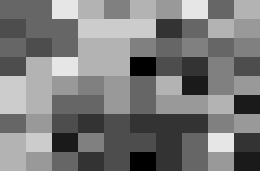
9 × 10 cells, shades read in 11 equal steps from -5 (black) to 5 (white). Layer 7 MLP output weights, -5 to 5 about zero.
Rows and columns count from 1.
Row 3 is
-1 -2 -1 2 2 0 -1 0 -1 0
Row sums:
12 4 -2 -4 5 3 -15 -6 -15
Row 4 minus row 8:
-4 -1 8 2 4 -3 1 -2 -4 1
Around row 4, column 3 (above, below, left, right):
-1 1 2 2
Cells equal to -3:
10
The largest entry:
4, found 4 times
